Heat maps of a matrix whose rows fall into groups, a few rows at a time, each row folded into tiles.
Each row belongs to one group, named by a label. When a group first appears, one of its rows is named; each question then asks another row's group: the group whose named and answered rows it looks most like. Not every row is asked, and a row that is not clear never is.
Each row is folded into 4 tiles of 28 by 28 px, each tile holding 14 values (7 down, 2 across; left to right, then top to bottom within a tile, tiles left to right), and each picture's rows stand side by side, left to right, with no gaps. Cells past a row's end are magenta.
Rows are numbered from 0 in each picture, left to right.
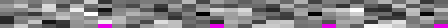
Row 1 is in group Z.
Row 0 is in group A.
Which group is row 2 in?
Z
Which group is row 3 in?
Z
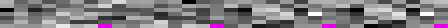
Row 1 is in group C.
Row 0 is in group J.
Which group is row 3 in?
A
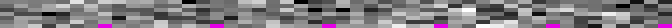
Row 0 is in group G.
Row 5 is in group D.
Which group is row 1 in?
C
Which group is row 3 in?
J
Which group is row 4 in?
Z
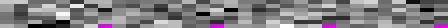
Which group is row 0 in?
A
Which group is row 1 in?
Z
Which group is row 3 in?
C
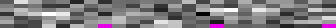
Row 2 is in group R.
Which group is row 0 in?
D
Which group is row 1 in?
Z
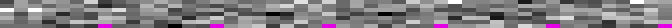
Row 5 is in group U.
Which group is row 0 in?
R
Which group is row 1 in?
R
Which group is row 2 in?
G
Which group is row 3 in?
G
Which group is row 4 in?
C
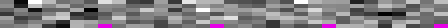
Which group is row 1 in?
U
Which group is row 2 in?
U
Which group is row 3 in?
G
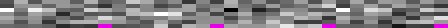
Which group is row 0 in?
R
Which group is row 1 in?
D
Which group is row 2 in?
J
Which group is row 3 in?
R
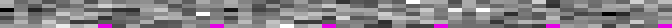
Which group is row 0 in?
J
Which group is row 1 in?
A
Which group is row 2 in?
J
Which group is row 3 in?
U
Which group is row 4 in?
R
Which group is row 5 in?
G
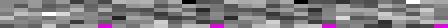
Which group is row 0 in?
D
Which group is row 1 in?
C
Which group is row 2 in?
C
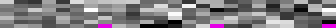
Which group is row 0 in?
U
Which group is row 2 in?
Z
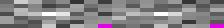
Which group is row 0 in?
D
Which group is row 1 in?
D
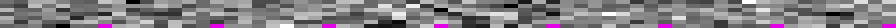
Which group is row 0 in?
R
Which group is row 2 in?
J
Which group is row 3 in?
A
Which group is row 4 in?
D
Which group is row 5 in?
D
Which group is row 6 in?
U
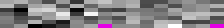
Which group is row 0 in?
A
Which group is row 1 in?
J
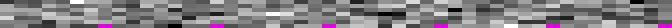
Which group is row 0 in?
U
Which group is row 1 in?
R
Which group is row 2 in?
D
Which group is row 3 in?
G
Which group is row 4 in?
J
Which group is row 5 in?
C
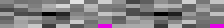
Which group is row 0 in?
G
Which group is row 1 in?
G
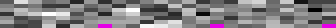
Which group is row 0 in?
D
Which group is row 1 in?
Z
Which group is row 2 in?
C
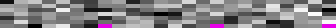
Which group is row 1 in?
G
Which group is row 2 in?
A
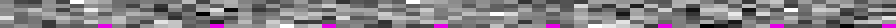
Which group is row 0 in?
U
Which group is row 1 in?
Z
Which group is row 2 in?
J
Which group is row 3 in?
U
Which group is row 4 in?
D
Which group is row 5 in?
Z
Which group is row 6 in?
A
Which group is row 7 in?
R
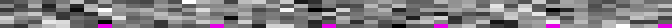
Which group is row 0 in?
Z
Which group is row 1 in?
U
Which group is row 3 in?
R
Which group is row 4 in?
A
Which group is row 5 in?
J
